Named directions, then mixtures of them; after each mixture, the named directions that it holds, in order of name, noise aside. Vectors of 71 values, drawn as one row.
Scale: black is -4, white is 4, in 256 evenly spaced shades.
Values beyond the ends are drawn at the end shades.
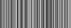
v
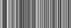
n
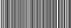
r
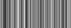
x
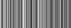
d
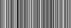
v, x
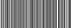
r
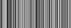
n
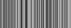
v, x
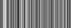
n, x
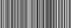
r, v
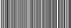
r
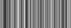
x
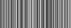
v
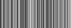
d, v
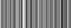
d, x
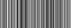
n, v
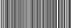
r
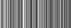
d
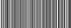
r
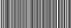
r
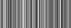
d, n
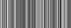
n, x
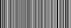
r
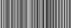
r, v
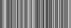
n, v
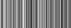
d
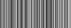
v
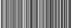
d, r
